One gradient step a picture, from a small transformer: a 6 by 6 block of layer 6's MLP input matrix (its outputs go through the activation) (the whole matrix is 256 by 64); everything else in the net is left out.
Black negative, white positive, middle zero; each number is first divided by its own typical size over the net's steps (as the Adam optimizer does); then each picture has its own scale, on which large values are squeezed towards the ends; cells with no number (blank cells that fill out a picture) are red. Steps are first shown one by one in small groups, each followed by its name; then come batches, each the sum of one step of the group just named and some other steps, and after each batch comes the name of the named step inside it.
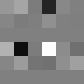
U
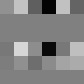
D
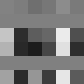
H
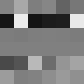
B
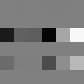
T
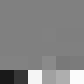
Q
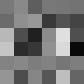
H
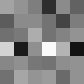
U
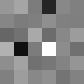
U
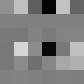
D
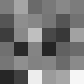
Q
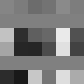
H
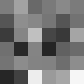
Q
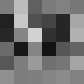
B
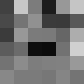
D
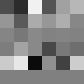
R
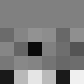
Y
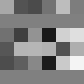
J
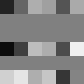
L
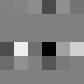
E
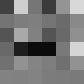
L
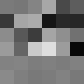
L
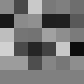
R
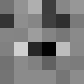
E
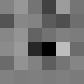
E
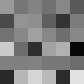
Y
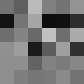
R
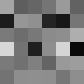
J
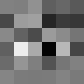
E
